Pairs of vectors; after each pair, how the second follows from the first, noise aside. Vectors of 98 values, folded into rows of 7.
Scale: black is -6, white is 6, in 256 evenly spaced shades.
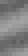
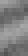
reversed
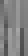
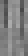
reversed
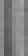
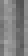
reversed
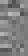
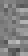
reversed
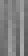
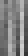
scaled up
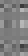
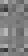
reversed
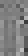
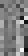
scaled up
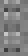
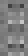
reversed
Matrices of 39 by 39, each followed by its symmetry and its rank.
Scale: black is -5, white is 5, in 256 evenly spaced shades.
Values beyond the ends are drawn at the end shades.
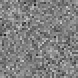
symmetric, full rank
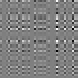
neither, rank one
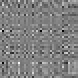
neither, rank three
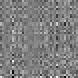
neither, rank three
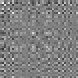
symmetric, rank three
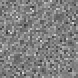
symmetric, full rank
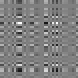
neither, rank one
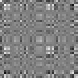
symmetric, rank two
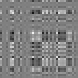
symmetric, rank two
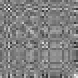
symmetric, rank three
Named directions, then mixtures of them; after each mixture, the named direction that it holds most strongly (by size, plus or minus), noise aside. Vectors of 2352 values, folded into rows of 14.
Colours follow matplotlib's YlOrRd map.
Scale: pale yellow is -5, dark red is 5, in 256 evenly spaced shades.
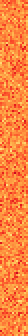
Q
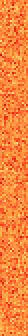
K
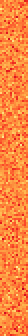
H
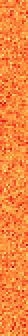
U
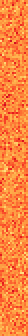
K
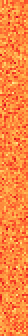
K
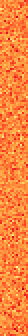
H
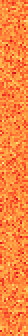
Q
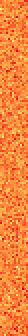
H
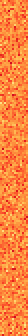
U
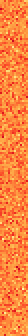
H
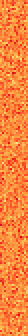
K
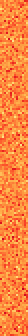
H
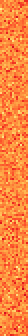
H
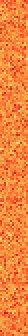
Q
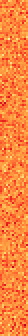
U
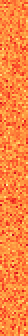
Q
